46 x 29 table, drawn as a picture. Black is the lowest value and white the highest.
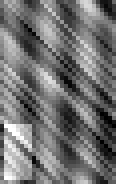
Odd patch: higher, in the bottom left. Ninth with the highest average: bottom left. Stripes: upright, repeating 3 times.
